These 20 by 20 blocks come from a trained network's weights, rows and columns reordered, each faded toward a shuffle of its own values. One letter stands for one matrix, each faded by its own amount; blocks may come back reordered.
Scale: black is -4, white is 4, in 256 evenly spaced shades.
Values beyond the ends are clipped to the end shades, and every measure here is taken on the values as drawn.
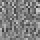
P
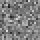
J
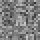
P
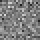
J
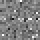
J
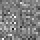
J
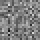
P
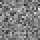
J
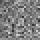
P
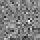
J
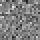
J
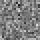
J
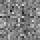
J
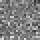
J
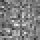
J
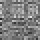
P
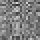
P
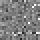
J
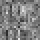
P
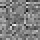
P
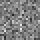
J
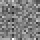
P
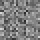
P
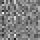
P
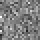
J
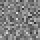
J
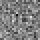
J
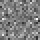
J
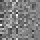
P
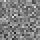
J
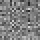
P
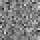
J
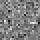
J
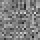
P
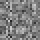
P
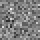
J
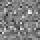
J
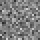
J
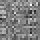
P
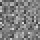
P
